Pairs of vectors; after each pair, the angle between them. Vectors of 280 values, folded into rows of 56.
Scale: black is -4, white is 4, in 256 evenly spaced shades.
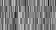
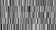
orthogonal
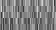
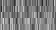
nearly opposite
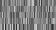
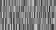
nearly parallel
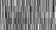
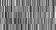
nearly parallel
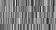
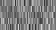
partly opposed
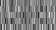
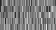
orthogonal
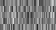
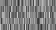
partly opposed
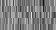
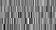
partly opposed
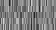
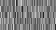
orthogonal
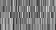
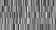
partly aligned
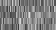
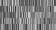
nearly parallel
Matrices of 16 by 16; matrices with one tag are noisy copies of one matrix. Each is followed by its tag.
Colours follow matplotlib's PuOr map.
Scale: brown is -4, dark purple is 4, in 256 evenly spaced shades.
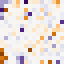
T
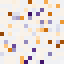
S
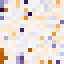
T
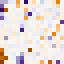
T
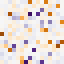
S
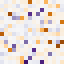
S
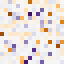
S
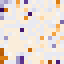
T
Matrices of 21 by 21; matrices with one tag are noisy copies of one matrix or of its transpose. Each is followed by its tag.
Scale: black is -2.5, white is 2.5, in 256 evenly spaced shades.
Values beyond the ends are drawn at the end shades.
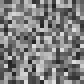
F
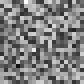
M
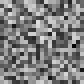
M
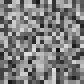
F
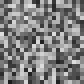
F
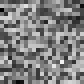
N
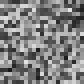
N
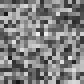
N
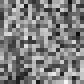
N
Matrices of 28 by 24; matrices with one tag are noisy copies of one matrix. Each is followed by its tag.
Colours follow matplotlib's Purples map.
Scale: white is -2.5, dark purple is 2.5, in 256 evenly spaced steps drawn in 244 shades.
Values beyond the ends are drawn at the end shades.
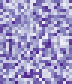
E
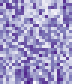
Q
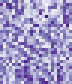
Q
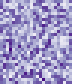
E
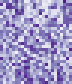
Q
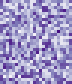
E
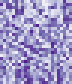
Q
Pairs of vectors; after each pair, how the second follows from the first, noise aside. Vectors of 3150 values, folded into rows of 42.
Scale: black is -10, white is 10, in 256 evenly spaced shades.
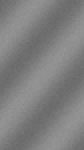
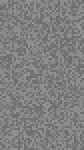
shuffled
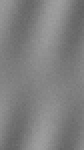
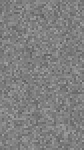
shuffled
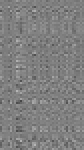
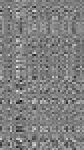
scaled up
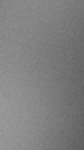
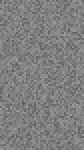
shuffled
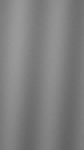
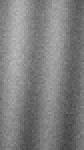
scaled up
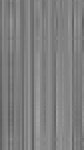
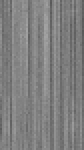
reversed
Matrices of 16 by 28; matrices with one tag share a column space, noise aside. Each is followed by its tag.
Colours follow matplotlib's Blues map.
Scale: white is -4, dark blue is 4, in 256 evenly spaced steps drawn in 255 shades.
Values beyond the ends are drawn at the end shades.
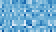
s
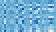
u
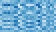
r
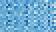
r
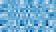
s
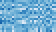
u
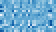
s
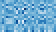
u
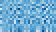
u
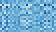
r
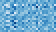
r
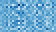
r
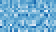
s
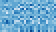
u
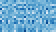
u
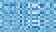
r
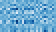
u
